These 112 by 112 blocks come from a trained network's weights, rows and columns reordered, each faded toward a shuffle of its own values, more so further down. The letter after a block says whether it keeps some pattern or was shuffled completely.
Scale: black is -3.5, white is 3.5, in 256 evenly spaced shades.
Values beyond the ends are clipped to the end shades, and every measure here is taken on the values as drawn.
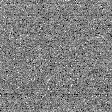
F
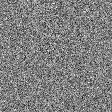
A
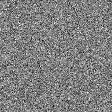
F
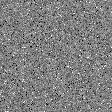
A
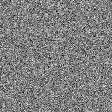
F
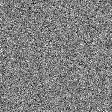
F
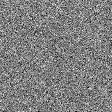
A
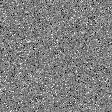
A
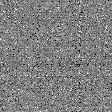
F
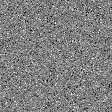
A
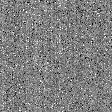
F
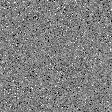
A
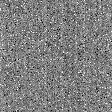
F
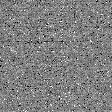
F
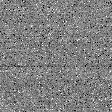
F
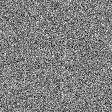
A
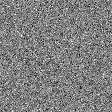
A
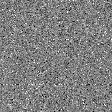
F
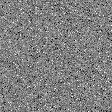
A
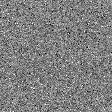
A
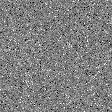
A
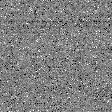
F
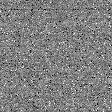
F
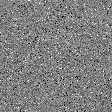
A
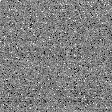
F
